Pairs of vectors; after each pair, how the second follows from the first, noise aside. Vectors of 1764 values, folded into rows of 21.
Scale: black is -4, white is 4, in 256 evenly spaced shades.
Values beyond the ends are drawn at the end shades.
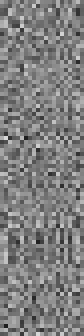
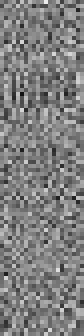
reversed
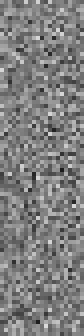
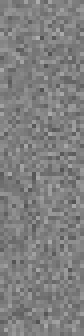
shrunk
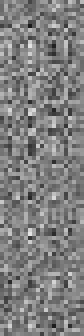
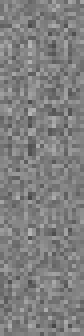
shrunk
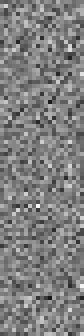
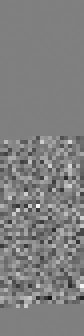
partly zeroed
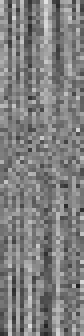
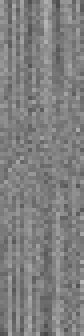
shrunk
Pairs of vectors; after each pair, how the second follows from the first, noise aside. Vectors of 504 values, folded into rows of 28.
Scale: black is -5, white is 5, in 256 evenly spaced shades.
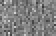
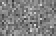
wrapped around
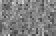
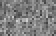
wrapped around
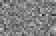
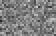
wrapped around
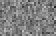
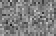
wrapped around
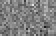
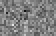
wrapped around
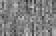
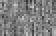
copied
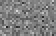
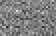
copied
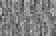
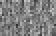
copied
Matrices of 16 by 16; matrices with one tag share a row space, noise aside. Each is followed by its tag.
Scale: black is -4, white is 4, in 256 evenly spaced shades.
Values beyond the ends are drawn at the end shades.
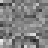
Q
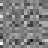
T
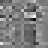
Q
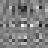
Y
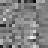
Q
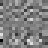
T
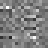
Q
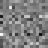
T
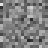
T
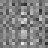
Y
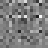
Y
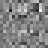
Y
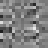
Q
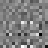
Y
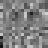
T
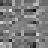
Q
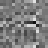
Q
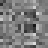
Q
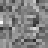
Q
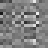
Q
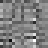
Q
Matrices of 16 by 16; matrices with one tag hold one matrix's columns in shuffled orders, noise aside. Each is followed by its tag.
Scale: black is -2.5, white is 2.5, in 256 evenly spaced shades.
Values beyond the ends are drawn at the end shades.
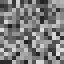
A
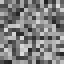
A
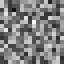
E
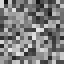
A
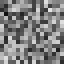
E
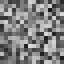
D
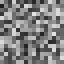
D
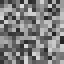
D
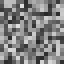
E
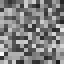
A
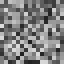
A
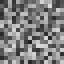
A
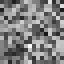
D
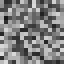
A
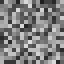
A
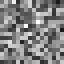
A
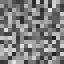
A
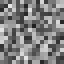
E
